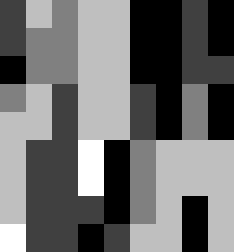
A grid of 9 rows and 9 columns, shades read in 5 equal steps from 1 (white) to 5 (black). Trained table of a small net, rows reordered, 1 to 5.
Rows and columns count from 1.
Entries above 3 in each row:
5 5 5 4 4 3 3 5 5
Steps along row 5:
same up down same up up down up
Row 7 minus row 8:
0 0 0 -3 0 0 0 -3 0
